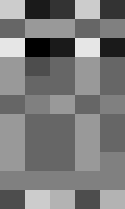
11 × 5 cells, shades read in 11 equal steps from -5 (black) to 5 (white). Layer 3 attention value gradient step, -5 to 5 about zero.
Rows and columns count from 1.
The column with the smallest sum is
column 2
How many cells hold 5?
0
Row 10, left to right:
0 0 0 0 0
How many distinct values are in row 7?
2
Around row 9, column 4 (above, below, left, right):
1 0 -1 0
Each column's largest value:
4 3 2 4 2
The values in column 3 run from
-4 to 2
